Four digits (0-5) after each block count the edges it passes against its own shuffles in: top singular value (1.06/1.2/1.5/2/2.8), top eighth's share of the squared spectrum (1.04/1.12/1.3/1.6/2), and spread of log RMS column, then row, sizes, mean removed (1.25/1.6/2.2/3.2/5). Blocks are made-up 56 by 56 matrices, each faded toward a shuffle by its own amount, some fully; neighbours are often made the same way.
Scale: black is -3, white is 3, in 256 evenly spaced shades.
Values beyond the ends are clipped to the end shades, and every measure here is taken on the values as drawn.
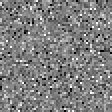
1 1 0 0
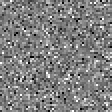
2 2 0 1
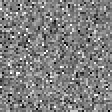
2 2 1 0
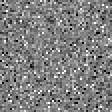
0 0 0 0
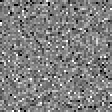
1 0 0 0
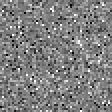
0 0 0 0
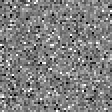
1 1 0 0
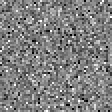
0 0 0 0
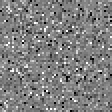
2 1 0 0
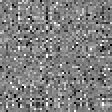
4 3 2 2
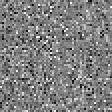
3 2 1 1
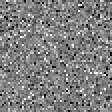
0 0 0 0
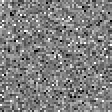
0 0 0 0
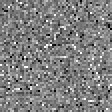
0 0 0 0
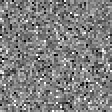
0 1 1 0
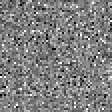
0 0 0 1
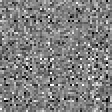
1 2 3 3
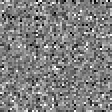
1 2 2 2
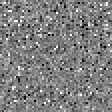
1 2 0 2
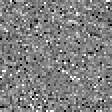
0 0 0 1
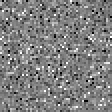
2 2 1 0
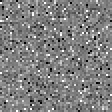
1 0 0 0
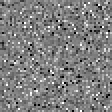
2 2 0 0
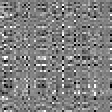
4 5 4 3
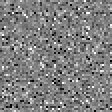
3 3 2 1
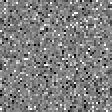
2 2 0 0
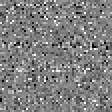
3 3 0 2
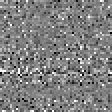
3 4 1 3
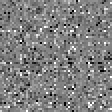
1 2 2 2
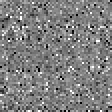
3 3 1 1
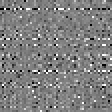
4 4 2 3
